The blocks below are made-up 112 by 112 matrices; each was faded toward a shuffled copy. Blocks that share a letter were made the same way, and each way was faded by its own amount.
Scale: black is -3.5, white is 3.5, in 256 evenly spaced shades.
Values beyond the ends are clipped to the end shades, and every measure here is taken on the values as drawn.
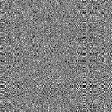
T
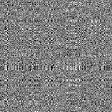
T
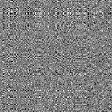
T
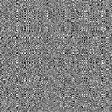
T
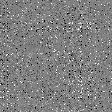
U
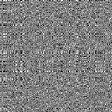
T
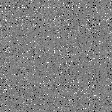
U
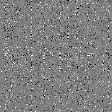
U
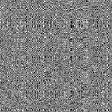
T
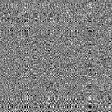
T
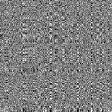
T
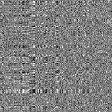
T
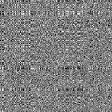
T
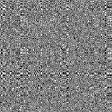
T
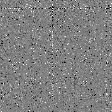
U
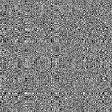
T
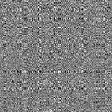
T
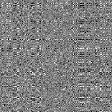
T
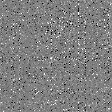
U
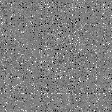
U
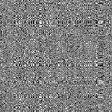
T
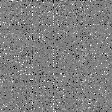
U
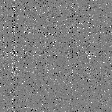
U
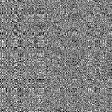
T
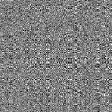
T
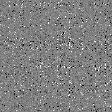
U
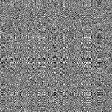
T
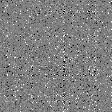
U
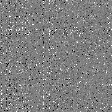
U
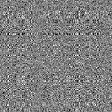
T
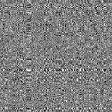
T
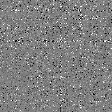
U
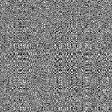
T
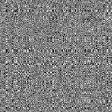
T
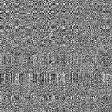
T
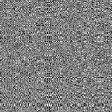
T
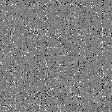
U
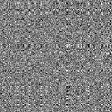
T
